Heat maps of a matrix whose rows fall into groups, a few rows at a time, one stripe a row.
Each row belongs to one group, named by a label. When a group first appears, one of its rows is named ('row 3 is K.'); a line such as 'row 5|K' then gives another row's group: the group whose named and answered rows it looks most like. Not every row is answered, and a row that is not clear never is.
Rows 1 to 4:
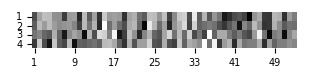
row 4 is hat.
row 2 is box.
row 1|box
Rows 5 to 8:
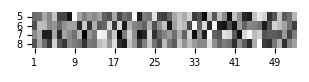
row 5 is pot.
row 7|hat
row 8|hat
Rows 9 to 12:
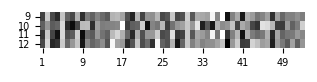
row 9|hat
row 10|pot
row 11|hat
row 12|hat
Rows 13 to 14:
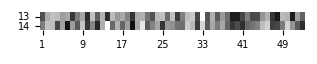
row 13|box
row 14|box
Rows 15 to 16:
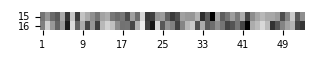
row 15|pot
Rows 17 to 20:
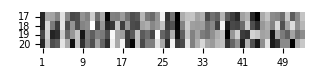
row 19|hat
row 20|hat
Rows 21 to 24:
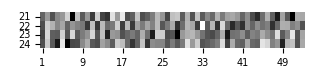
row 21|hat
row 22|box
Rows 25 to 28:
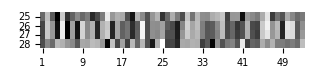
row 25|hat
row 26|pot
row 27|pot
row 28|pot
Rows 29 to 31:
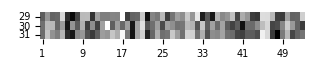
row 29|pot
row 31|box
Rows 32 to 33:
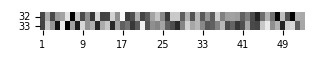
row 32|hat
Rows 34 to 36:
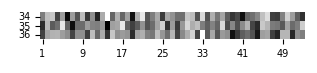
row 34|box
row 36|box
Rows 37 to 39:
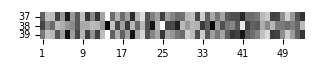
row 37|box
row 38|pot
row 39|box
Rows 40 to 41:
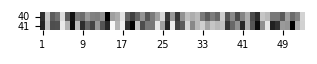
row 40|pot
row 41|hat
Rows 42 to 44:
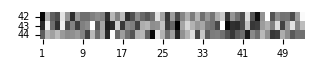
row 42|hat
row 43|pot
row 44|box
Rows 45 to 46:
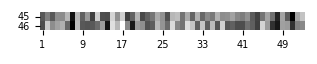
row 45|hat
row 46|box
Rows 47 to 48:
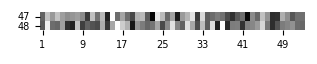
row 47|box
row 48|box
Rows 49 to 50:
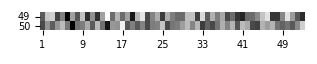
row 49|box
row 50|pot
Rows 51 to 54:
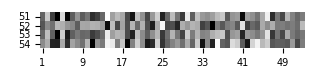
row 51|hat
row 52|pot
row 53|hat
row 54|hat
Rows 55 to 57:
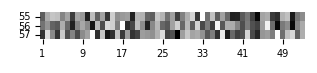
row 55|box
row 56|hat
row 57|pot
